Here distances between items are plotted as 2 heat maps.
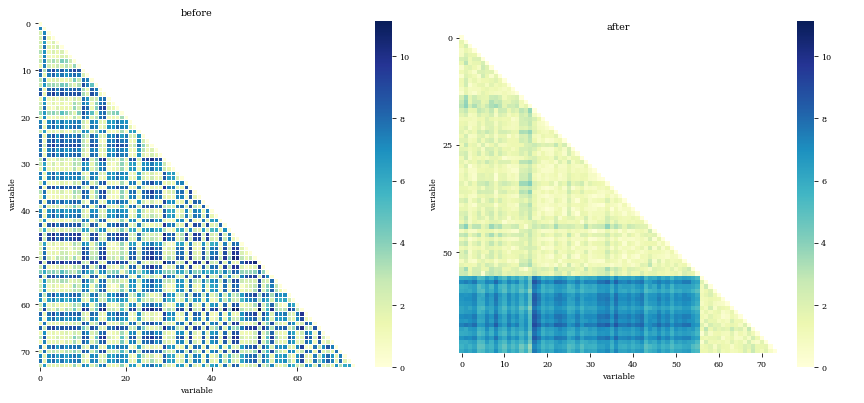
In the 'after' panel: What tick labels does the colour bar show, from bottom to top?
0, 2, 4, 6, 8, 10
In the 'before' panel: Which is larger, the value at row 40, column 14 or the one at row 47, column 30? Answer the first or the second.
the first
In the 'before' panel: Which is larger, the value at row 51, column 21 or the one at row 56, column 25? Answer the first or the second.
the second
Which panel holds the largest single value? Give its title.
before
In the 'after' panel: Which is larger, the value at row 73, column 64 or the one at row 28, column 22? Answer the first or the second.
the second
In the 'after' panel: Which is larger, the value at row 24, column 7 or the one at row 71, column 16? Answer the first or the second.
the second
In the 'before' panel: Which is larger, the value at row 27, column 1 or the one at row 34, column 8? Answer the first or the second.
the second
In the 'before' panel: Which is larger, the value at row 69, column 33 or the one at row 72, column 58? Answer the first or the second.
the second
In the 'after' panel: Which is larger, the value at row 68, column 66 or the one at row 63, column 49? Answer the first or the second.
the second
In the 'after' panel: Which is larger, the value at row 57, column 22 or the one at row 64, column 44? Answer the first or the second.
the first
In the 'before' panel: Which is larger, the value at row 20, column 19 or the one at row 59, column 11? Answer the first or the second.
the first
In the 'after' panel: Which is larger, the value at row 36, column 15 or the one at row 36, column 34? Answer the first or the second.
the first
